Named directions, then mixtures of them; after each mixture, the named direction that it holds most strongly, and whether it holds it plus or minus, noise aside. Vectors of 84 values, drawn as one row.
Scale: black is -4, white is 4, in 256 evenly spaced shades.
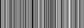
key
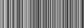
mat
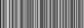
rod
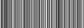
mat, minus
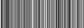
key, minus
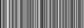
rod, plus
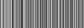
rod, plus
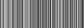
mat, plus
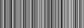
key, plus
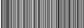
rod, minus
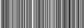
key, minus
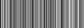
key, plus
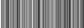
key, minus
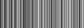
mat, minus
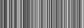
mat, minus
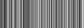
mat, minus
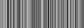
mat, plus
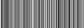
key, minus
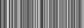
rod, plus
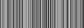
mat, plus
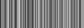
mat, minus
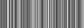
mat, minus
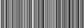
key, minus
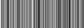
key, minus
